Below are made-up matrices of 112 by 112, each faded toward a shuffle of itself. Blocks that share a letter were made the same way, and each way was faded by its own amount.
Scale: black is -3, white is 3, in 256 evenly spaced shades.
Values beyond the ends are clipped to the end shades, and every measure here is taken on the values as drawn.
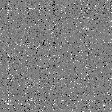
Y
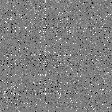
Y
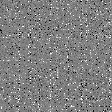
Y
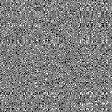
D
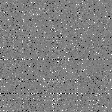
Y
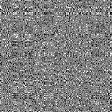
D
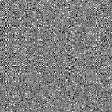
D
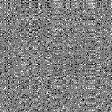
D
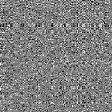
D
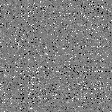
Y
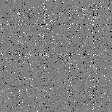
Y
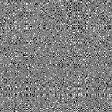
D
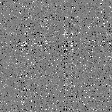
Y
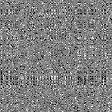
D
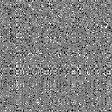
D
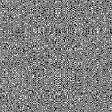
D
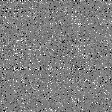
Y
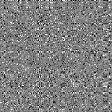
D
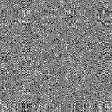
D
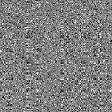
D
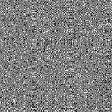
D
